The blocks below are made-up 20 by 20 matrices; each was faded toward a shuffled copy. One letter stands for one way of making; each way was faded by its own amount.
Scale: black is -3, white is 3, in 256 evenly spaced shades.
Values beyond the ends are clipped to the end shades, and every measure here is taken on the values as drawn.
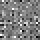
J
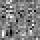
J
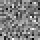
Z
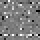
J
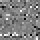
J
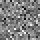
Z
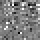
J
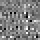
J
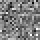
Z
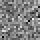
Z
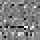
J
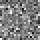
Z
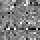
J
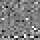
J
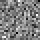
Z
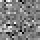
J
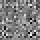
J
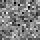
Z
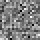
Z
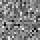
Z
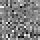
J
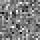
Z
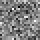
Z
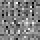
J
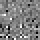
J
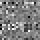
J
